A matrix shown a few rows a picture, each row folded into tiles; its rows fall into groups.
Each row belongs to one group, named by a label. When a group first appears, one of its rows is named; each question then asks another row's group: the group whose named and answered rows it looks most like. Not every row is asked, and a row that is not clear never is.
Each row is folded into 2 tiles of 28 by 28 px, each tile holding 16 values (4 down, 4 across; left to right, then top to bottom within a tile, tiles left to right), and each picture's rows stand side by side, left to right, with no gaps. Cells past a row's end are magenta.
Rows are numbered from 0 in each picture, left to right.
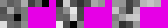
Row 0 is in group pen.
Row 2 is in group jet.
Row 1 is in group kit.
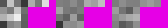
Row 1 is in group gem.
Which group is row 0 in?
gem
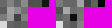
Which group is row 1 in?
pen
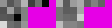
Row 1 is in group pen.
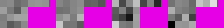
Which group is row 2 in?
pen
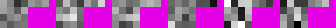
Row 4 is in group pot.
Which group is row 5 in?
kit
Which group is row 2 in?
jet
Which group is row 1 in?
gem
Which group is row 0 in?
jet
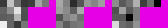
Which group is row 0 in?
kit
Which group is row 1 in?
jet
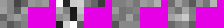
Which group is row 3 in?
gem
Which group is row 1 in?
pot
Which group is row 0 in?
jet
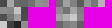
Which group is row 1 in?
gem
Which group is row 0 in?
kit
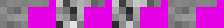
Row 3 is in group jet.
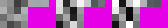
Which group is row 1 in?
pot
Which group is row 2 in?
pot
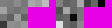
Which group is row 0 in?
gem
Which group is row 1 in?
pen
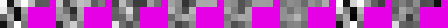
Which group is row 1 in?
pot
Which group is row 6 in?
pot
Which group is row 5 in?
gem
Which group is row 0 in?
pot
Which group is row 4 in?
jet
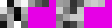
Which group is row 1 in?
jet
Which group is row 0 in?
pot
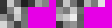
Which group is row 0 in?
kit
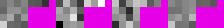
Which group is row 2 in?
pot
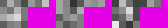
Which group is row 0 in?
gem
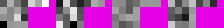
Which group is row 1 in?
kit
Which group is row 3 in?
pen
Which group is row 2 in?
jet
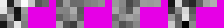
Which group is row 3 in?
kit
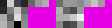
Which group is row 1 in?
jet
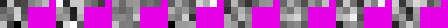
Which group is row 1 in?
pot
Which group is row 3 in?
gem
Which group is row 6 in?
gem
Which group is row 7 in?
pot
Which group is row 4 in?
kit
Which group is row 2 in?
pen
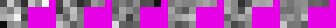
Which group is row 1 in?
kit
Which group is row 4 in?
jet
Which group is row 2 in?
pen
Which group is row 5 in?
pen
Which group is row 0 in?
gem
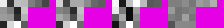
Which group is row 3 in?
gem
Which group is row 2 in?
pot
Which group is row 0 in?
pot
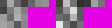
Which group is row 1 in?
kit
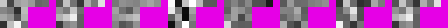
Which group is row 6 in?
kit
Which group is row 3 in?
pot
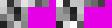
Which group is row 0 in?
pot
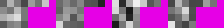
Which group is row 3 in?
kit
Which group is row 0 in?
gem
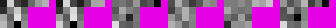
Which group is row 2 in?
pen
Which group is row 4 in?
gem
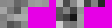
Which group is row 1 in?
pen
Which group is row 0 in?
jet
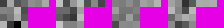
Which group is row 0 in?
kit
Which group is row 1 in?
pen
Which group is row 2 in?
gem
